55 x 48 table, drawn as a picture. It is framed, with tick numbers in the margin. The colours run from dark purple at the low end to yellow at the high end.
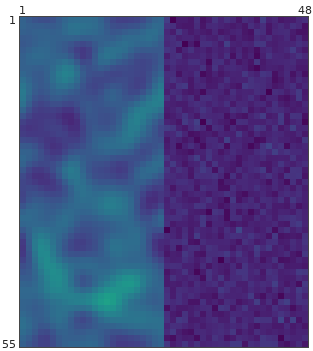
It is made of 1 by 2 panels. Panel 1,1: low, blotchy. Panel 1,2: very low, fine-grained, faint in contrast.
